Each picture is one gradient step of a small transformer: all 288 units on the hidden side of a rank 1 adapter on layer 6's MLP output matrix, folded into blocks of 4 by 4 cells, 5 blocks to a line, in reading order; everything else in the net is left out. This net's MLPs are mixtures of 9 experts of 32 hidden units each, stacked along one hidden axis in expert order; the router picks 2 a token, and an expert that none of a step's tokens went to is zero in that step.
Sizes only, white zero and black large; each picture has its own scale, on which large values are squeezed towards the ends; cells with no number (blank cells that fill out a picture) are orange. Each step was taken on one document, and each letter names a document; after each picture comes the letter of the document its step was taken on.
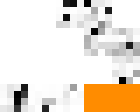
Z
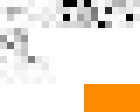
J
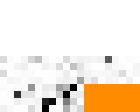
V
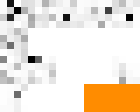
J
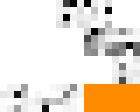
Z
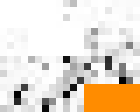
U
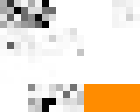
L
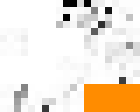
Z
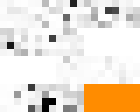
V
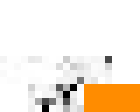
V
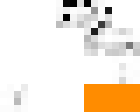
Z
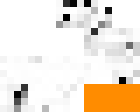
Z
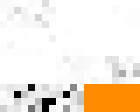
V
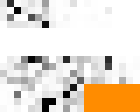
V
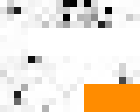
J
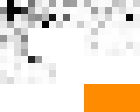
J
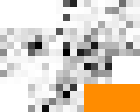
U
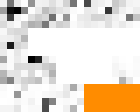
J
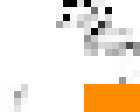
Z
